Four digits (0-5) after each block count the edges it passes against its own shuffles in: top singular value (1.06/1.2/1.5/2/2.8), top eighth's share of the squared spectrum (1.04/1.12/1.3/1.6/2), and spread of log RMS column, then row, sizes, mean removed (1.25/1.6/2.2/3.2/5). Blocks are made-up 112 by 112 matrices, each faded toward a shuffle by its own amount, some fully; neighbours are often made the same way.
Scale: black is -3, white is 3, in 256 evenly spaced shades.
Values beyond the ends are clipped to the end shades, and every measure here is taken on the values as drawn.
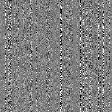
2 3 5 0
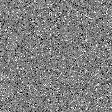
0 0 1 0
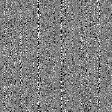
2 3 4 0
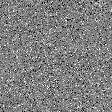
0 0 0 0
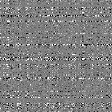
4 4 3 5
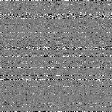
4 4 2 4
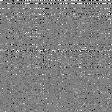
4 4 2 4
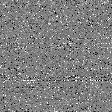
3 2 0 2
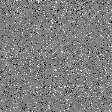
2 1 1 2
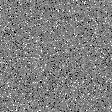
2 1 0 0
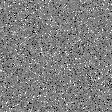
0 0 0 0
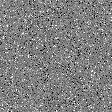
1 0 0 0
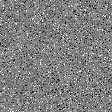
2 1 0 0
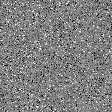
2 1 0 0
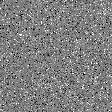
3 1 0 0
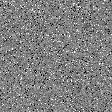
3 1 0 0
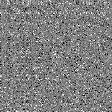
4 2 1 1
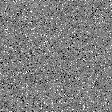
3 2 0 0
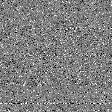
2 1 0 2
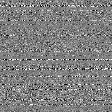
2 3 0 4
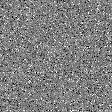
0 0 0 1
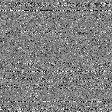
2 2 0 3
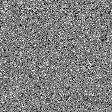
0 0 0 2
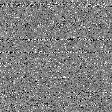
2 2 0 3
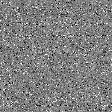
1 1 0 2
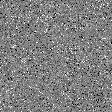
0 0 0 1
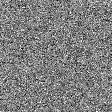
1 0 0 0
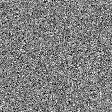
2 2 0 1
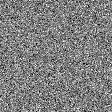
1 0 0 0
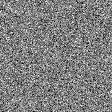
1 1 0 0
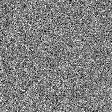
2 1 0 0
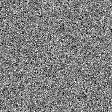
1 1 0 0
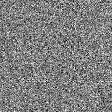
3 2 0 1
